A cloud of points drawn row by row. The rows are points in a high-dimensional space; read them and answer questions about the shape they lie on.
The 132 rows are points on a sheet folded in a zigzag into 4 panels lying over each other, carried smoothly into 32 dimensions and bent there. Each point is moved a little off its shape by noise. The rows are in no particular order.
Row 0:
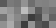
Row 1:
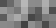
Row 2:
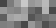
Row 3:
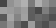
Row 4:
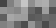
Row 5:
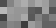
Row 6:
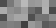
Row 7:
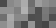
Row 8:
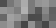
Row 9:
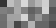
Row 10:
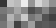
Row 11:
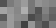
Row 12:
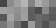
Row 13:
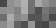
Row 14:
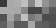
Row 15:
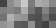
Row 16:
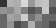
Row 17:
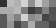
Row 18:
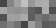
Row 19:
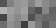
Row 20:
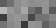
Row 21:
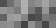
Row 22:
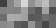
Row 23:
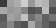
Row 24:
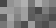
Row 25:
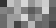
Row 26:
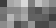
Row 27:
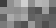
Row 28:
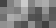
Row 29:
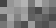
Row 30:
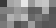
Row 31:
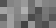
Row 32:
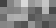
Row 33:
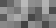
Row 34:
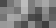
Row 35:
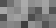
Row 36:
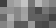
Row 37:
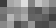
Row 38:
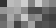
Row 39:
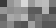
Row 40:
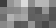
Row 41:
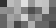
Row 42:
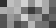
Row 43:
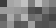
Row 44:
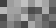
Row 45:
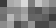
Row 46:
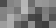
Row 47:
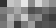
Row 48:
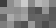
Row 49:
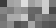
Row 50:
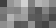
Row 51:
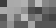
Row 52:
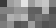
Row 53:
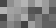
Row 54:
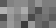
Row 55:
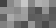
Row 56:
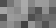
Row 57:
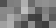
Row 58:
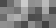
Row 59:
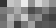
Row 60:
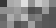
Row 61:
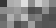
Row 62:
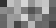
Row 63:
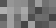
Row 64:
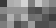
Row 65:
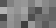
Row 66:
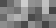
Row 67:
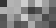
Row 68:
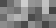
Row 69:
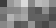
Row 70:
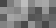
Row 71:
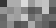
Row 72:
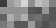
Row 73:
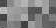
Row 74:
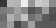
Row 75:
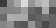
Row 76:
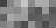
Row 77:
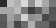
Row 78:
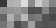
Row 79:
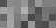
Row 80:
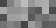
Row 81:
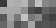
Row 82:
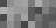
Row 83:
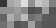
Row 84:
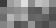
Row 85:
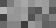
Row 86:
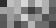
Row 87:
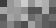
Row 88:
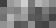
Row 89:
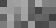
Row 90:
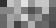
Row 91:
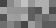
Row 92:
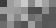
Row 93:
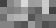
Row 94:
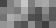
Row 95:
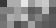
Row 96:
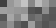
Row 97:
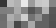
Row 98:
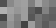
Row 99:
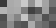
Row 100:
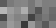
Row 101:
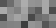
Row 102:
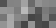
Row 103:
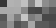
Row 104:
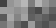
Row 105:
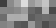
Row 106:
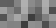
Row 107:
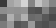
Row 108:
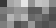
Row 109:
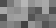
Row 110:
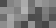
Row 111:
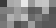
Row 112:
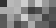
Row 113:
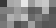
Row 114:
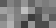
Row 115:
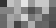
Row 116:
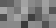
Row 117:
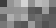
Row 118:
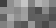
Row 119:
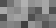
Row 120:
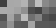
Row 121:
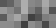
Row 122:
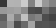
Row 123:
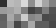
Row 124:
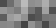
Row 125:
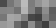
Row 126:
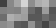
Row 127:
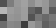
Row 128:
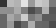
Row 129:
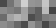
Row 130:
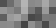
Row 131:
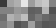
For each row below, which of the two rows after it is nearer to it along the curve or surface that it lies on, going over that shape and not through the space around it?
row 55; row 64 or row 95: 64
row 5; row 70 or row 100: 100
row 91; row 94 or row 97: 97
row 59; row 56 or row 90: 90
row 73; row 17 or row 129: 17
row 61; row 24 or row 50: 50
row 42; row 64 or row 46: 64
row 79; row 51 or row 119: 119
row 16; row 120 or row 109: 109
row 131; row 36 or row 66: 66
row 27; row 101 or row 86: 101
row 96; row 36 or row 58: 36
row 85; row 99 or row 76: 99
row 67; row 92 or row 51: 51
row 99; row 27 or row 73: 73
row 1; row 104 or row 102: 102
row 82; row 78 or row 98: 98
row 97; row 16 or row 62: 62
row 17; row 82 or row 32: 82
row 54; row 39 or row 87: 87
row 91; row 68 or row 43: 43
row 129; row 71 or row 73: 71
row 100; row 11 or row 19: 19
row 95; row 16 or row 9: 9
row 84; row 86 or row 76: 76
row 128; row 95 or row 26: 95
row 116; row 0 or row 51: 0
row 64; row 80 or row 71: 71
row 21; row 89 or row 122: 89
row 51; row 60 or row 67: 67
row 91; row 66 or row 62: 62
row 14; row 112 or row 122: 112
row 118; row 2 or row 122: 2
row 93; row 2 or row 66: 66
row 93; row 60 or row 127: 60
